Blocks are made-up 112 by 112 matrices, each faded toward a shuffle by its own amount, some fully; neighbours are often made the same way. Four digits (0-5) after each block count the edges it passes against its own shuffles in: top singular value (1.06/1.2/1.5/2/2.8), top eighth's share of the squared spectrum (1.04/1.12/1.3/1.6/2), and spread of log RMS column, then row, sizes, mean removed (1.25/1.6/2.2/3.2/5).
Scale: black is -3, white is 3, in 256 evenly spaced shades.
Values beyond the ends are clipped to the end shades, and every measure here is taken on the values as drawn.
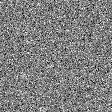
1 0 0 0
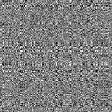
5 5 3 3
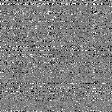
2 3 2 4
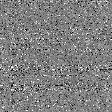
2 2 1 3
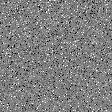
0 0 0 0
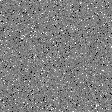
0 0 0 0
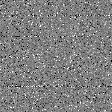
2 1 0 2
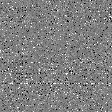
2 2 1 2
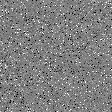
0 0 0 0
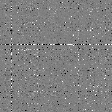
4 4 1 2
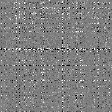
3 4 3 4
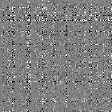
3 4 4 4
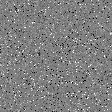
0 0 0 0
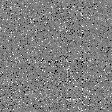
2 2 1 2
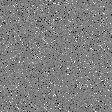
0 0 0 0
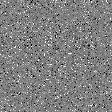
1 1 1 1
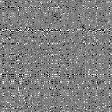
5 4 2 3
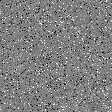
0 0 0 0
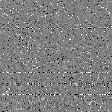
4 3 1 2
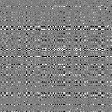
5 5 3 4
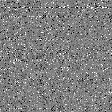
4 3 1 2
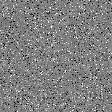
3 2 0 1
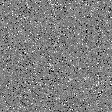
2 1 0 0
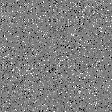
4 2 1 1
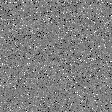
0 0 0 1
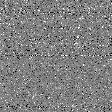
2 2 0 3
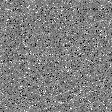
0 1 0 2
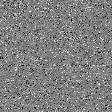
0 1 0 2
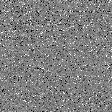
1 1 0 2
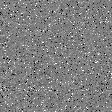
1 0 0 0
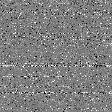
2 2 0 3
